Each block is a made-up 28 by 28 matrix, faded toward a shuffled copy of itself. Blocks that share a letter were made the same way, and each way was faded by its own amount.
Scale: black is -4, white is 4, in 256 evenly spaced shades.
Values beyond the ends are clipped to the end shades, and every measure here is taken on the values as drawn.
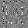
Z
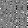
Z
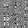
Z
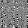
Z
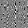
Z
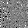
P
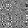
Z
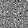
P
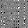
Z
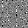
P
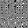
Z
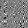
Z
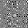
Z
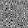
Z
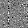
P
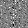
P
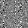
P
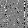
P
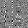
Z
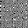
Z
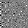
Z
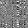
Z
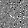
P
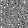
P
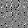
Z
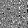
P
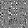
Z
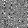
P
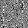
P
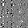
Z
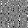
Z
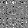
Z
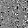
P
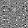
Z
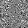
P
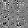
Z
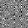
Z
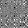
Z
